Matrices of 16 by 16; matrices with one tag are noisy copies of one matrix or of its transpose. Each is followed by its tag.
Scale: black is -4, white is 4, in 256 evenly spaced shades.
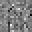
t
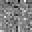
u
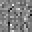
t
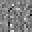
t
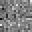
u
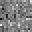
u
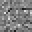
t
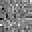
u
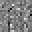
t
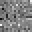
u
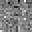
u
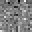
u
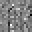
t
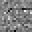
t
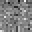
u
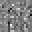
t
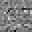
t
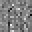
t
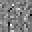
t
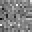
u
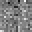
u
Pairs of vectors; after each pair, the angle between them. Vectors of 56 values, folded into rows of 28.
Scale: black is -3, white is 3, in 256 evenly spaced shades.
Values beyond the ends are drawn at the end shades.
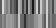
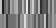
nearly opposite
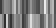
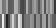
orthogonal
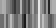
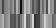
partly opposed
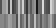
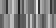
partly opposed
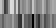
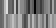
partly opposed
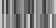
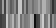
partly opposed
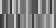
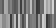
orthogonal
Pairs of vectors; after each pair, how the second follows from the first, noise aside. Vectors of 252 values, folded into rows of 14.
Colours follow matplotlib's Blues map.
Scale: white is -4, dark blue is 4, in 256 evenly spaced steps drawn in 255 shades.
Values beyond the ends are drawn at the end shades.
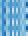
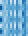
reversed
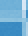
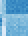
reversed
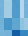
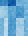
reversed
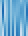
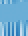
partly zeroed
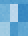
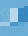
partly zeroed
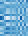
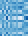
reversed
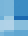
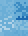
partly zeroed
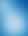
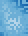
partly zeroed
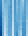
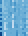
partly zeroed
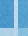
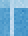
reversed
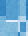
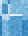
reversed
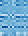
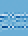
partly zeroed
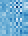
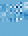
partly zeroed
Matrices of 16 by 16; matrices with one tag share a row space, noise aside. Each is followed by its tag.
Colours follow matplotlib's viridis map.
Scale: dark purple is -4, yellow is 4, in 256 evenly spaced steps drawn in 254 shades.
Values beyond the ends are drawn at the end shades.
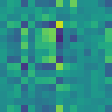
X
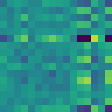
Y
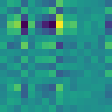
X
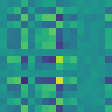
X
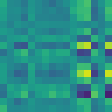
Y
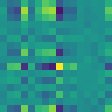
X
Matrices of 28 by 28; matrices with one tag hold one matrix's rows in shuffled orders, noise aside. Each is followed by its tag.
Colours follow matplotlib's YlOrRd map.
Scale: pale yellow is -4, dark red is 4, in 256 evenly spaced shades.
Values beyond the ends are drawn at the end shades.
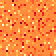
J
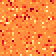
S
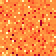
J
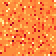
J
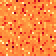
J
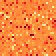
S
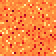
J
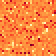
S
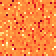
J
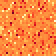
J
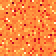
J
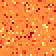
S
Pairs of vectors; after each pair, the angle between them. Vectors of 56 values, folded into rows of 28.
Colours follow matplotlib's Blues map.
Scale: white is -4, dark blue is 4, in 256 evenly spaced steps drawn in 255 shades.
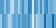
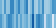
nearly opposite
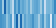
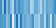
nearly parallel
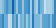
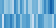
partly opposed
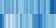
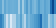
nearly parallel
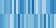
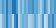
orthogonal
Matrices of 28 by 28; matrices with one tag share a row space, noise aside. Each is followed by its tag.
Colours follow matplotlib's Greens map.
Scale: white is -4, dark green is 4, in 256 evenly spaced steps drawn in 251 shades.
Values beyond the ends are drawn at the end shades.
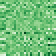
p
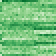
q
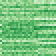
q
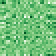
p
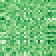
p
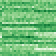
q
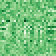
p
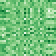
p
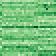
q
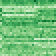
q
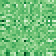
p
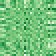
p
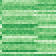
q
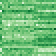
q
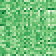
p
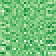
p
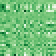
p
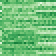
q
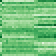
q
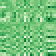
p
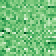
p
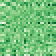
p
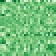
p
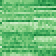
q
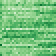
q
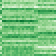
q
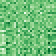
p
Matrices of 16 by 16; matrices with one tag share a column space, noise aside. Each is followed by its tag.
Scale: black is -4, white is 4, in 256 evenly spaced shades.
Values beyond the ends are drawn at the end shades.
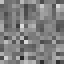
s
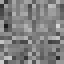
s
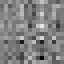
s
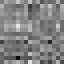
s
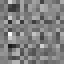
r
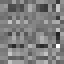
r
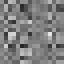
r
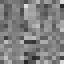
s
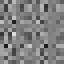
r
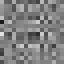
r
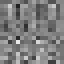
s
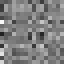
r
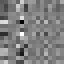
r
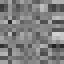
r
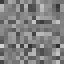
r
